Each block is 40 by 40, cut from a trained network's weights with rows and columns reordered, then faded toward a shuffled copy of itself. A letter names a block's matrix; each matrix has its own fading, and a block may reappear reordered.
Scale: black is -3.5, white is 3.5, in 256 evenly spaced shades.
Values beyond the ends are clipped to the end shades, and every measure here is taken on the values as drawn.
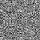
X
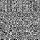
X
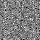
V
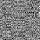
X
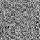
X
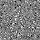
V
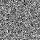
V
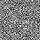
X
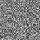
X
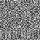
X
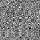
X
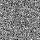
V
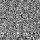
X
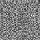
X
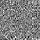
X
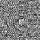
X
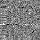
X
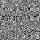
X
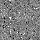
V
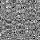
X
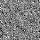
V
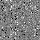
V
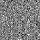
X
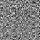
X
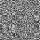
X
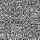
X
